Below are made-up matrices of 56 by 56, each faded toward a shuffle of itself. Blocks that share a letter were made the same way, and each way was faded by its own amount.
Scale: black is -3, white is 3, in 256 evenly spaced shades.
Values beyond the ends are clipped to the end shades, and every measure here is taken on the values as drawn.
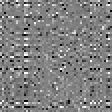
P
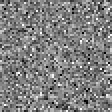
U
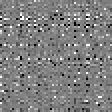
P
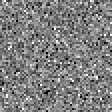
U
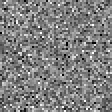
U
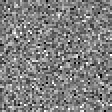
U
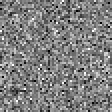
U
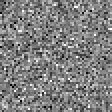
U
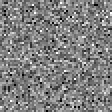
U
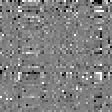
P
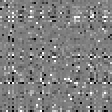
P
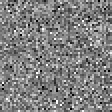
U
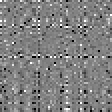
P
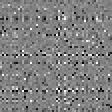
P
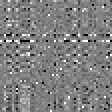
P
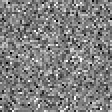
U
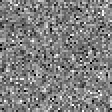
U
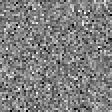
U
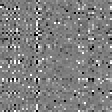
P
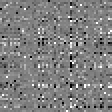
P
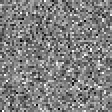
U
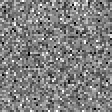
U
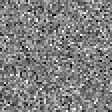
U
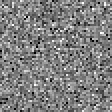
U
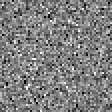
U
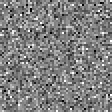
U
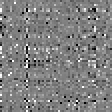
P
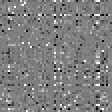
P
